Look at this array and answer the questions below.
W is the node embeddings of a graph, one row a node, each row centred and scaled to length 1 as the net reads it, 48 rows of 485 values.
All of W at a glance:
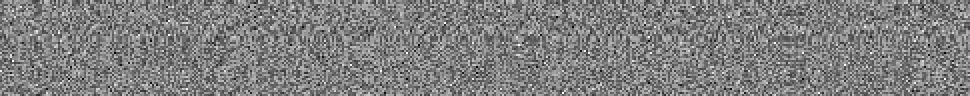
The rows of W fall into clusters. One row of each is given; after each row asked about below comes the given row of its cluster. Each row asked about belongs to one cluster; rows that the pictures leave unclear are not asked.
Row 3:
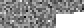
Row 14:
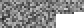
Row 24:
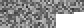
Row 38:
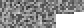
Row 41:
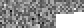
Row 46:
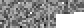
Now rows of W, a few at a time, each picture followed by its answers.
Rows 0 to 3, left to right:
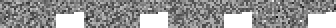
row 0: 14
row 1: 14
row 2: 24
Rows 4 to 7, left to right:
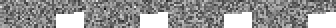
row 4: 24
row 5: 46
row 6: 3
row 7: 41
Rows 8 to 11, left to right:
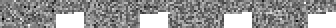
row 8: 14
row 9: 38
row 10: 3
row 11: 38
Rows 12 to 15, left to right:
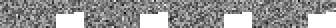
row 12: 24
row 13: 14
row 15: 46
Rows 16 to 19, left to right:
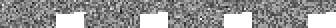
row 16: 46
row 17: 3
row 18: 41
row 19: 41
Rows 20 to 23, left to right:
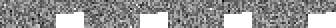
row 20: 41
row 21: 24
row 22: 41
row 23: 3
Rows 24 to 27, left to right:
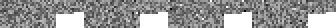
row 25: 14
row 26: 24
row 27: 41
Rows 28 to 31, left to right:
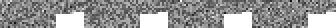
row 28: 46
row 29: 24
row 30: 41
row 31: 46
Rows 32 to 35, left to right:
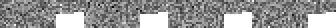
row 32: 41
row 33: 38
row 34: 3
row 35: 46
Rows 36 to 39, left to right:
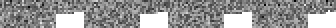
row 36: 38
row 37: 46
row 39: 24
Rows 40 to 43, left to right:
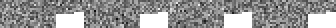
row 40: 38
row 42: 46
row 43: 3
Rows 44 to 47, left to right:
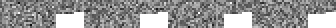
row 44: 38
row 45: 24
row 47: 24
